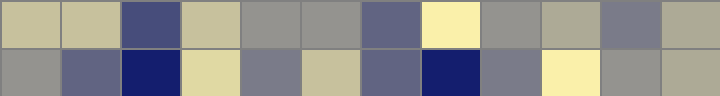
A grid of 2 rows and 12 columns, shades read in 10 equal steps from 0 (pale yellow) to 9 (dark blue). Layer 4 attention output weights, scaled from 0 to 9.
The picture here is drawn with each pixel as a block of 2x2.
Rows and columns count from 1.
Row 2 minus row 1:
2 4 2 -1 1 -2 0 9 1 -3 -1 0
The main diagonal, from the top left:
2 6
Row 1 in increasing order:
0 2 2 2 3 3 4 4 4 5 6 7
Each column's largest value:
4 6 9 2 5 4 6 9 5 3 5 3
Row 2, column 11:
4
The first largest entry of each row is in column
3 3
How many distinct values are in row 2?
8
